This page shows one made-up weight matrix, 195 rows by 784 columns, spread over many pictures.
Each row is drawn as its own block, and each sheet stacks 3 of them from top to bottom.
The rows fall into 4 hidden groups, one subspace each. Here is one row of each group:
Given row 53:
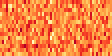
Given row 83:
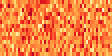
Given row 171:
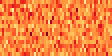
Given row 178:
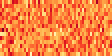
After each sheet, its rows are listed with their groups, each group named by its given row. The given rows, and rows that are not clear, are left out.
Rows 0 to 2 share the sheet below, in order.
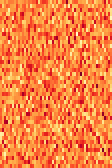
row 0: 53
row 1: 83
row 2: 53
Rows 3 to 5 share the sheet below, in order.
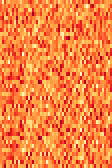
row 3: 171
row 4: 83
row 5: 83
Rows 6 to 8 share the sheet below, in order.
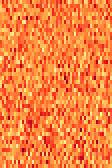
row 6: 178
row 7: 53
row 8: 83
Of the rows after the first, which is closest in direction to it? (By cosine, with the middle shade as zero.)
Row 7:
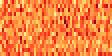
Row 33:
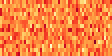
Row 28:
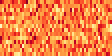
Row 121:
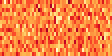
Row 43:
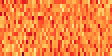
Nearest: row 33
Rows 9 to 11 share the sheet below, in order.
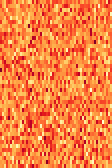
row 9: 171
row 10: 171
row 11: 83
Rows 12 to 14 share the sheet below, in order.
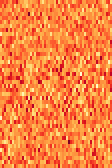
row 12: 178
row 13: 83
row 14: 178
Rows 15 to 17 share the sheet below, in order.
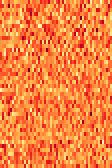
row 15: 83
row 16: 178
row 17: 178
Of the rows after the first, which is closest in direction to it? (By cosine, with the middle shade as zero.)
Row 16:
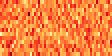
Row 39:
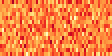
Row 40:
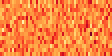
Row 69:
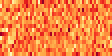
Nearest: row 39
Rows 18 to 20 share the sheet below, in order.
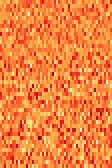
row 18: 178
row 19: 171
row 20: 83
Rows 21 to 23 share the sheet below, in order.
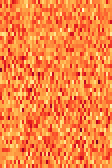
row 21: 178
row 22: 171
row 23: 83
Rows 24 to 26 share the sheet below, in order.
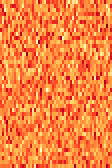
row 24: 171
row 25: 171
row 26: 171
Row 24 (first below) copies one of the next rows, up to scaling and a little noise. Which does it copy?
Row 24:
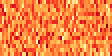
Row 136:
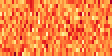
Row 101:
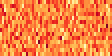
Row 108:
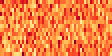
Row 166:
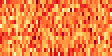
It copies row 101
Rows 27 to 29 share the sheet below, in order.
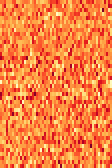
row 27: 83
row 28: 171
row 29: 171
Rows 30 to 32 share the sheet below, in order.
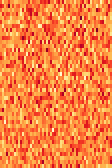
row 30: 83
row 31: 53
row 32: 171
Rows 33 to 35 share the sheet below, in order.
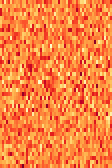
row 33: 53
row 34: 83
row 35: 171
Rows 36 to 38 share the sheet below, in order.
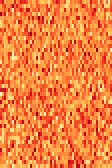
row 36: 171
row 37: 178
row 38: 171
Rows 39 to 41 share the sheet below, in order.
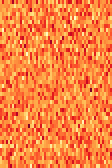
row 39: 171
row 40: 178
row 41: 178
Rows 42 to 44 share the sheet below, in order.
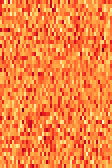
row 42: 53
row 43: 171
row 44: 83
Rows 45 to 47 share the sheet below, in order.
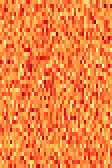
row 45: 53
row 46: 83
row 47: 178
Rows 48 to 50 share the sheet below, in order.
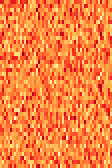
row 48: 171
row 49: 171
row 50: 178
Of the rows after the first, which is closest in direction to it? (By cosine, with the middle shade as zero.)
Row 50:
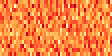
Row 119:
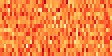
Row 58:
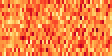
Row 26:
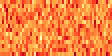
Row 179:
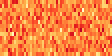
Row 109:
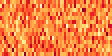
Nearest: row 179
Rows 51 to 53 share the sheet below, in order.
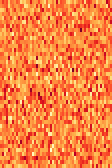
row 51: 178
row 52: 178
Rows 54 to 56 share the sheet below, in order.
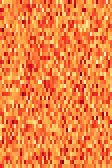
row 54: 178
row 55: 83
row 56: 53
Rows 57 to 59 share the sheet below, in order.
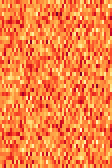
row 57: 83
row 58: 83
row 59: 83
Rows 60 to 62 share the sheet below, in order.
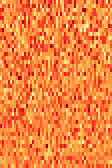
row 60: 178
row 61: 171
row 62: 171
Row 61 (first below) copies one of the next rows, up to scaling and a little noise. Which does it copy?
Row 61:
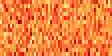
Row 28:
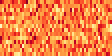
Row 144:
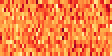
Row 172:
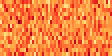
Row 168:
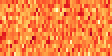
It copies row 172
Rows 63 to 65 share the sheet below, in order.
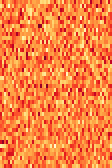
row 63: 83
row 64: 53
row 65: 178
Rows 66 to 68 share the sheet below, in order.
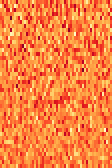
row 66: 178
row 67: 53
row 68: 53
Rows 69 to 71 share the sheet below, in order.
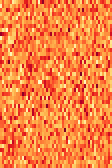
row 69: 178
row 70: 83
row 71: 178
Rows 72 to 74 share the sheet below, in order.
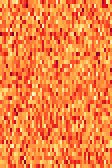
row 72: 178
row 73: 171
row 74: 178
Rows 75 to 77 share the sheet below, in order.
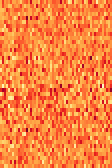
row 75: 178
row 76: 178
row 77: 178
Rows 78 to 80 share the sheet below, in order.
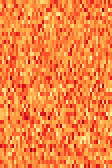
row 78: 83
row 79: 178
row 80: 178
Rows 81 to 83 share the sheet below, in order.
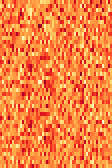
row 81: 83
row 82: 83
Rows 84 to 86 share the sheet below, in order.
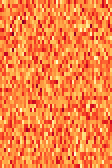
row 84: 178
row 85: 171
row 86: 53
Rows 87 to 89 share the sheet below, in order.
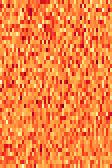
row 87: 83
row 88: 53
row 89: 171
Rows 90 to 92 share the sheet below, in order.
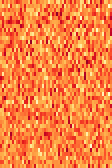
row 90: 83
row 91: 53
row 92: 178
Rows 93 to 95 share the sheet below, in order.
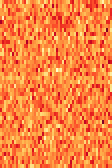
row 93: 53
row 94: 83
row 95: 83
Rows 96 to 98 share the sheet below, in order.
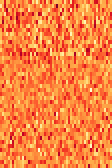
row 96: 171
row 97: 178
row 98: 178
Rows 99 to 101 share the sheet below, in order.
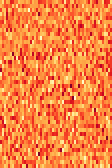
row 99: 171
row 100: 53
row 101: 171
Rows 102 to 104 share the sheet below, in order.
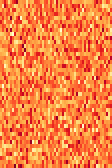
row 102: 178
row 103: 171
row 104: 171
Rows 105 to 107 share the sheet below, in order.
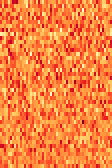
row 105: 178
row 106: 178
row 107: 178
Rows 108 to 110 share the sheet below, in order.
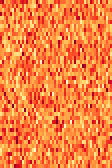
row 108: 171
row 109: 178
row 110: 171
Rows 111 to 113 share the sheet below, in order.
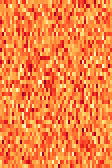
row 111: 53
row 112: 83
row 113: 53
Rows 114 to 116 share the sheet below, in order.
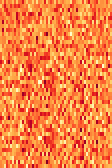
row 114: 171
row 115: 83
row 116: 83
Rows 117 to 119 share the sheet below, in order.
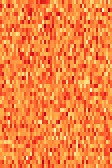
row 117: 83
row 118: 178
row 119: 53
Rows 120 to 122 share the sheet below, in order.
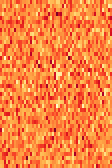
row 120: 83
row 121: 53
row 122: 53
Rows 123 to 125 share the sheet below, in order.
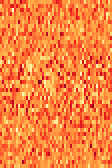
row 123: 171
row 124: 83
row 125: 171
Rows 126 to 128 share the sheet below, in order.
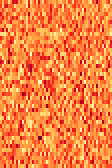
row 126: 178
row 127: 83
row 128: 83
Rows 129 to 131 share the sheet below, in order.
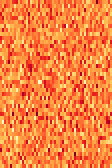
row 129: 178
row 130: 83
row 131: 171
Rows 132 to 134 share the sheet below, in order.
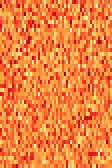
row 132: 53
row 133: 178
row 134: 53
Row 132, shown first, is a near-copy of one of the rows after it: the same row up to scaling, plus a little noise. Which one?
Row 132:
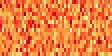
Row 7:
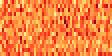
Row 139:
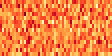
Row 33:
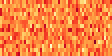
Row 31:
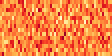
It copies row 139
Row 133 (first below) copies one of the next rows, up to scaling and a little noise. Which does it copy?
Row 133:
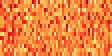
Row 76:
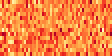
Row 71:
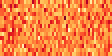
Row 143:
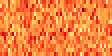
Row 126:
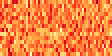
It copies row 71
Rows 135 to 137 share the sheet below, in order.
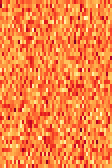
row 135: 53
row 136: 171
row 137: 83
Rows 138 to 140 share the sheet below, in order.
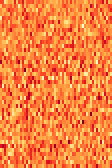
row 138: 53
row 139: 53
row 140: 178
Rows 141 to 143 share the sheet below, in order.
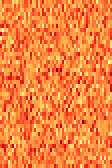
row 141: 178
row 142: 83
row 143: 178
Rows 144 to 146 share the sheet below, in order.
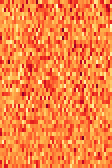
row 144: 171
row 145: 83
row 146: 53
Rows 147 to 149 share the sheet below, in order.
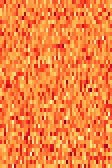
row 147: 53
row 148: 178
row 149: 171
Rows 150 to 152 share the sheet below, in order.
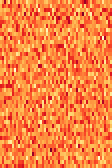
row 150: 53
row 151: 53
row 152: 53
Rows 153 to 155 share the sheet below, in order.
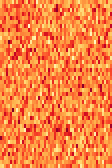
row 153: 171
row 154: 171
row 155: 53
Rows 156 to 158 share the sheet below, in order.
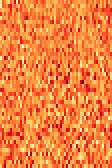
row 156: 53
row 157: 53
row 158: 83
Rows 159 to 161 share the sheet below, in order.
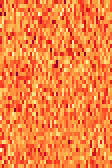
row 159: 171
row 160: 171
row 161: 178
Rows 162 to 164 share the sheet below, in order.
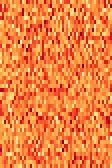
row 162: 53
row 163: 178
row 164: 171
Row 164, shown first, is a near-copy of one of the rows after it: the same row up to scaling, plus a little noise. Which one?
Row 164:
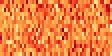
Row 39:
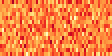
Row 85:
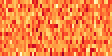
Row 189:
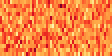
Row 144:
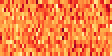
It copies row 144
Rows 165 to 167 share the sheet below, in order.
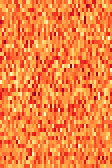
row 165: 53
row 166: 171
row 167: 53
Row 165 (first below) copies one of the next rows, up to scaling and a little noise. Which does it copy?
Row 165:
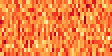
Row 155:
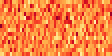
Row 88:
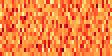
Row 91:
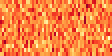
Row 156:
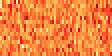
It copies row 91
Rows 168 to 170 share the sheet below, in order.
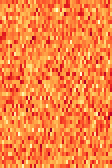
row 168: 171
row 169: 83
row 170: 171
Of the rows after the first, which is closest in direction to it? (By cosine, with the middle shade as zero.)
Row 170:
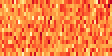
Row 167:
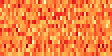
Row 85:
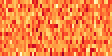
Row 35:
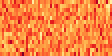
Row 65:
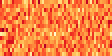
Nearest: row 85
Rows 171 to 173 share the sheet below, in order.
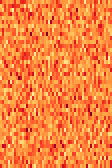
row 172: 171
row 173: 178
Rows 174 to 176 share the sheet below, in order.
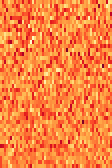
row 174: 171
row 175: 83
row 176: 178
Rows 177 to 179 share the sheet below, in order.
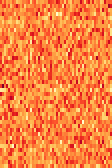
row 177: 83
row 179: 178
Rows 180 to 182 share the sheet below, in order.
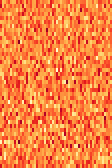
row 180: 53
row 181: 178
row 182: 53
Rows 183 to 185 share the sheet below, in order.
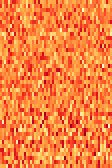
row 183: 178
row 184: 83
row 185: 53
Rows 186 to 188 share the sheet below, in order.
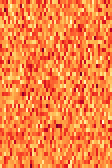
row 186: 53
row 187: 83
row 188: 83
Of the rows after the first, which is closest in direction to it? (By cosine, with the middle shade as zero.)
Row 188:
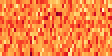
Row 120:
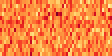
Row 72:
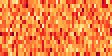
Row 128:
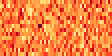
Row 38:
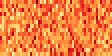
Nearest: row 120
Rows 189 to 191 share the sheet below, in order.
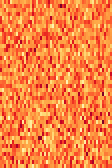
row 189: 171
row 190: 53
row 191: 83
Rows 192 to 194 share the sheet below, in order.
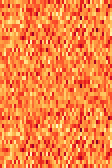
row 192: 83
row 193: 178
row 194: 83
